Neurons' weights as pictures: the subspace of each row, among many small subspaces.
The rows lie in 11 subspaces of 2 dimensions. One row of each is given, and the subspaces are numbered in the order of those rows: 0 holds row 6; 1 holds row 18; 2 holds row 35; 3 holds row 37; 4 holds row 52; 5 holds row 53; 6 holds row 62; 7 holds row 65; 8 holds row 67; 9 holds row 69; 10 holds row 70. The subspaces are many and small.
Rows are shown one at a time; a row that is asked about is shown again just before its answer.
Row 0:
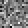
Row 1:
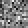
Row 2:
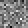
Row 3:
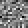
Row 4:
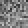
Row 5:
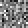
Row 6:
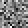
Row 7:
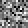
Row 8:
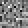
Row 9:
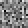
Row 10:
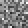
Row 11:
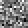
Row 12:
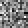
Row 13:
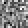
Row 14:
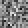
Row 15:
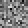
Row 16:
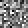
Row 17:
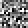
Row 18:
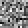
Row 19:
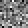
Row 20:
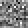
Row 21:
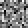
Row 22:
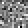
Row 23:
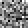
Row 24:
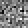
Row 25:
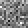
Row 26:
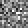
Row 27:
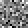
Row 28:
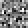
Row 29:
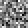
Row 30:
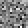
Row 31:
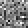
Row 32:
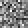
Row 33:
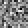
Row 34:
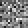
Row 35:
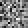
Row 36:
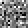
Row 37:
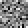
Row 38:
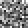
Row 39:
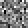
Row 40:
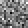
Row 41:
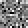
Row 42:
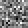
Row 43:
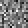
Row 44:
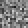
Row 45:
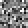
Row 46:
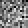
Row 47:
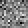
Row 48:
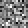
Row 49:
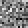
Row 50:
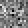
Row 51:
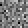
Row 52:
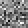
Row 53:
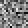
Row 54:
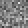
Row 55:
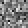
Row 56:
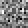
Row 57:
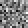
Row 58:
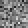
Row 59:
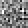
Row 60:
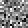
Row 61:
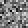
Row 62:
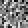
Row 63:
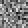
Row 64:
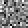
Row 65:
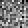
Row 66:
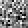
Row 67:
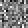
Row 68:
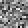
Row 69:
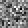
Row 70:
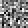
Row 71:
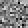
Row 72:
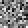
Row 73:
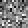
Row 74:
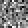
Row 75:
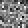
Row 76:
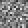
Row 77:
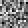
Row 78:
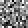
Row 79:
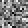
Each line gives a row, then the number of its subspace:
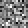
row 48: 6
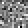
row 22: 1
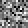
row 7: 9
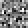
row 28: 10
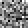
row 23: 7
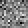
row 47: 4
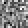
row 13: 6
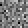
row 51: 8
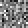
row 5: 8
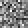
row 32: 2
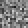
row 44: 10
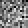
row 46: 7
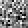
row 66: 5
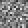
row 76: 3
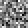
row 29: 6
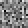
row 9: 8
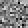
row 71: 1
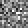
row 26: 5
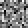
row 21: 10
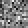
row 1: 5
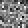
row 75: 1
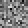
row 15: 9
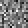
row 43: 7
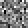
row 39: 10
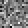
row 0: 0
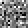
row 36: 4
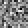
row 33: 6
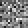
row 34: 2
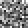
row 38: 7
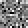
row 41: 3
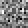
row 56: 8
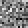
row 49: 1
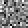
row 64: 0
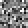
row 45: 10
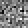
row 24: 8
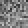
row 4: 7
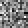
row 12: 7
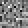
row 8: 2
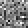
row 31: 4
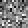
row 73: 9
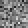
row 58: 0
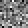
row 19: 9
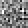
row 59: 8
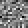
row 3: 3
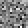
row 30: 1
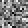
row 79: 0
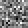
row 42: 9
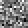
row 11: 0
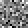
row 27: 9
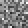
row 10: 5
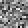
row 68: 3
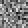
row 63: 5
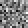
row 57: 7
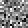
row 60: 0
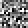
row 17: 10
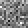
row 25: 4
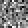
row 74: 6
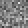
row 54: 7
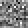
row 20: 2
